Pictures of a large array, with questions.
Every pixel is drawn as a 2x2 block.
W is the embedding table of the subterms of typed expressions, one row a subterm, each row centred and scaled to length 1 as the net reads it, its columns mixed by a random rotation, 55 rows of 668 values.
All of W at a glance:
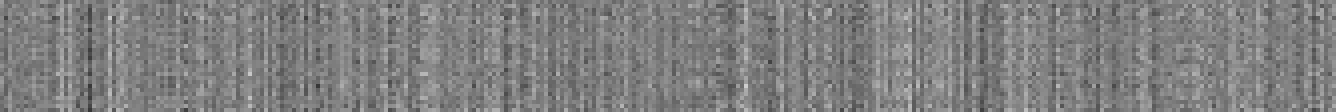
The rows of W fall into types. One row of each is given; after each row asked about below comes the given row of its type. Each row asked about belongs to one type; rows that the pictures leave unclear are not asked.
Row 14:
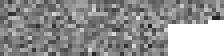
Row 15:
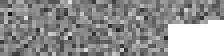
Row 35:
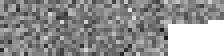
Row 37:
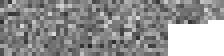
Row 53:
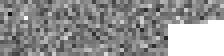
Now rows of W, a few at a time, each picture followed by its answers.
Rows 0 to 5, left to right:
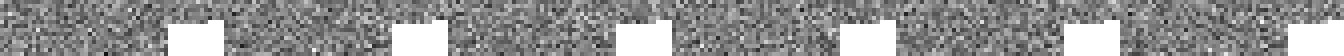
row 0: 35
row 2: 37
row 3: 37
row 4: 53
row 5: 53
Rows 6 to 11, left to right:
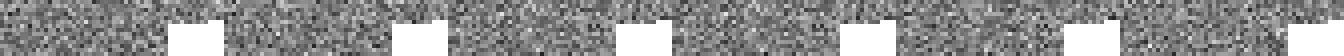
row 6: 53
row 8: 14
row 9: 14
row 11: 37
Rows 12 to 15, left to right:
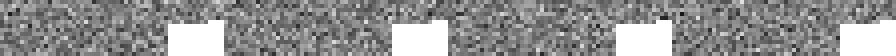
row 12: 53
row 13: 35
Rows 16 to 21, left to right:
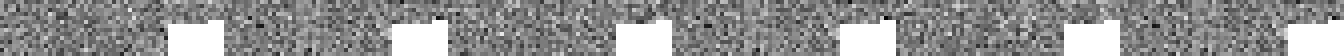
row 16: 35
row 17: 14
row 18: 15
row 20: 37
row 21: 14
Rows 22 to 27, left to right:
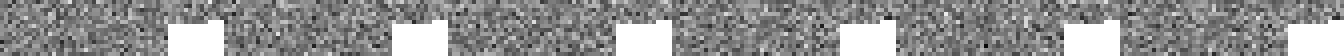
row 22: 15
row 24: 53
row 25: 14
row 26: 35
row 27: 14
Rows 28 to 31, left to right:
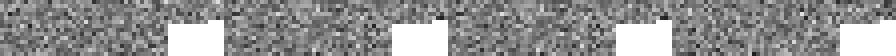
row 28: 53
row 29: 14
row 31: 15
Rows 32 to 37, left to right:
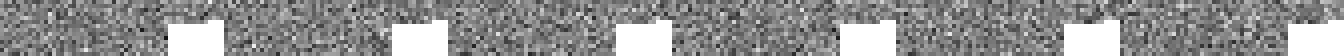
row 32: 35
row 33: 37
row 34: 15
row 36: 15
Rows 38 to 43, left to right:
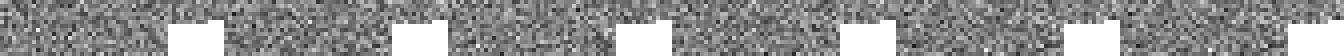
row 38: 35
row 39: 53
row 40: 37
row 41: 35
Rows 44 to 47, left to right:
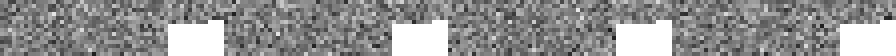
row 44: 14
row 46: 35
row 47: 14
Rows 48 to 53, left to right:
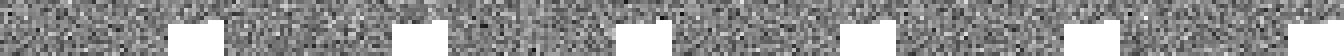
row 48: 15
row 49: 37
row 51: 15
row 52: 15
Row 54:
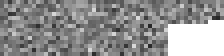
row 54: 14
